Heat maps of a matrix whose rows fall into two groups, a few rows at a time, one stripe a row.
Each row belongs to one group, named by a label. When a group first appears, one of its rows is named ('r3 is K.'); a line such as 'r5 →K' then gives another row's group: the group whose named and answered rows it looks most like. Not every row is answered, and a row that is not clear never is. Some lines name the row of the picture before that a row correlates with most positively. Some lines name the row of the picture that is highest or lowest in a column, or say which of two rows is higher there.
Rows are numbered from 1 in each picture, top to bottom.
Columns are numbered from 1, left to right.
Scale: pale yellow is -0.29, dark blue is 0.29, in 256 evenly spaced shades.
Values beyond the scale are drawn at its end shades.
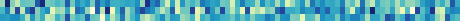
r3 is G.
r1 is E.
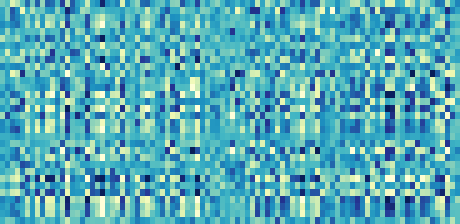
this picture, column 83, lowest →13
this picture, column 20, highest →26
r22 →E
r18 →G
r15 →E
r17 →E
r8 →E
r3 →G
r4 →G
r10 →G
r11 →E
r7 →G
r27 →E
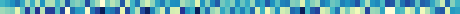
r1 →G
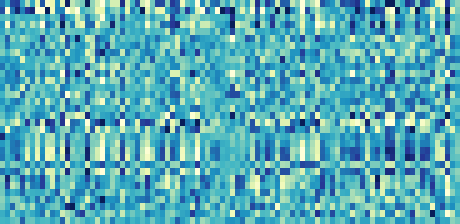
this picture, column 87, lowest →4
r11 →E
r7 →E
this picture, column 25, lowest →18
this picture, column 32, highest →1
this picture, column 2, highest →26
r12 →G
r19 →E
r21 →G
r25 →G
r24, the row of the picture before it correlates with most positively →2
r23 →G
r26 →E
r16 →E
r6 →E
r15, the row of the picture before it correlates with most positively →1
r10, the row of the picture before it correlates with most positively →1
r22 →G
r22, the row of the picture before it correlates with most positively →1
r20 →G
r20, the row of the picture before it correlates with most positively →1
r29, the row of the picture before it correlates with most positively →2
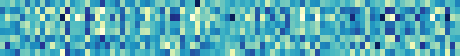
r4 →G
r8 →E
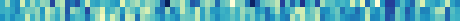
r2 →G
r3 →G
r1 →E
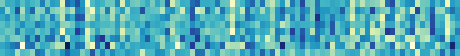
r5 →E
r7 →E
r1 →E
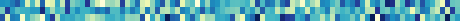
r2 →E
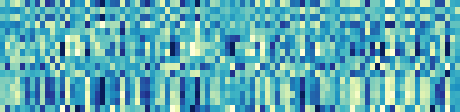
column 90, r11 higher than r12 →Yes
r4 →G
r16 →E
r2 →G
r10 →E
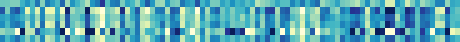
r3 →G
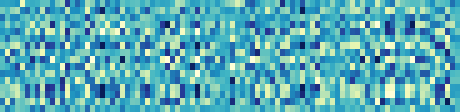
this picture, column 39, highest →10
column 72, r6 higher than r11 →No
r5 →G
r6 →E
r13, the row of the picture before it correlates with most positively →1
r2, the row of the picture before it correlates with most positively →1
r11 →G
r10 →E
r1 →E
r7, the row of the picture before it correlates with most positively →1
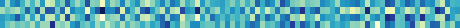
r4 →E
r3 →G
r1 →G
